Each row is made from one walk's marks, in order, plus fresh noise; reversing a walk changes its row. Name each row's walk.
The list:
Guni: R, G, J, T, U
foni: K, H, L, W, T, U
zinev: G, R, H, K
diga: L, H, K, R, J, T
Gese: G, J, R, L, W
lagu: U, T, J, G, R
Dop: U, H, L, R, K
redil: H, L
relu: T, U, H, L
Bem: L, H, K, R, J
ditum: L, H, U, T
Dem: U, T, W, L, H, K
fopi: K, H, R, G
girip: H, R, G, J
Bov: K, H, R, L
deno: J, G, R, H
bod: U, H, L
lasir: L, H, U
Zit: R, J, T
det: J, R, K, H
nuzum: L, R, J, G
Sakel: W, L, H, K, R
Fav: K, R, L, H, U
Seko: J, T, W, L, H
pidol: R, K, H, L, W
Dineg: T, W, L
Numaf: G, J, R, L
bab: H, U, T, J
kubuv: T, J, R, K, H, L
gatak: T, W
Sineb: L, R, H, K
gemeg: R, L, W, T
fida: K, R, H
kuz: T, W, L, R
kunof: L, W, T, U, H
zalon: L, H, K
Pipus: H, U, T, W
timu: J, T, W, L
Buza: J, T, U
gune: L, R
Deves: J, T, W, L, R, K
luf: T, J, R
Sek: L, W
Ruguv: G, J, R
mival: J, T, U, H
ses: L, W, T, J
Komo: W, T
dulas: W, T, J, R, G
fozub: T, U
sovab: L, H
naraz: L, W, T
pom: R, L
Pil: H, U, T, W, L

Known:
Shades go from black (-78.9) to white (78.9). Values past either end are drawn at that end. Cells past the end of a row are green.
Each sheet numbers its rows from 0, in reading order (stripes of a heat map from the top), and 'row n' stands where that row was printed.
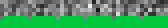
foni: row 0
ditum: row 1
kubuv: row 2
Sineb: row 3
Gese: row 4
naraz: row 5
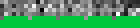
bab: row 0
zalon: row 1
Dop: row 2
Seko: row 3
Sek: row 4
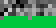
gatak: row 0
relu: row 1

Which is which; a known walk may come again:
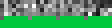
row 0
girip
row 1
zinev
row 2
Deves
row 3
Sek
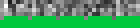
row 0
fida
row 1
Bov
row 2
foni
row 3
naraz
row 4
Bem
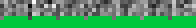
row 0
diga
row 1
luf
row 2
Guni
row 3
gemeg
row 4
Fav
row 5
kunof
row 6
lagu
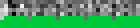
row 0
sovab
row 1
Pil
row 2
bab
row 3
Dop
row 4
ses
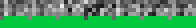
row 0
Gese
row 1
kubuv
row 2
Sineb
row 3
fozub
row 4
Numaf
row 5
Dineg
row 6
relu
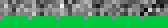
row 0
Dem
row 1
Seko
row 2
det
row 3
mival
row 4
ditum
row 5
Komo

